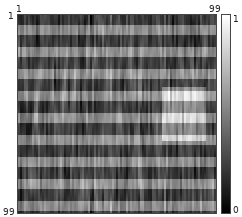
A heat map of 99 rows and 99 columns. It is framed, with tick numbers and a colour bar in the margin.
Stripes running across repeat 9 times from top to bottom. There is no overall slope. In the middle right lies a patch that is higher than the rest. The middle right is the ninth with the highest average. Overall the values sit about 40% of the way up the scale.
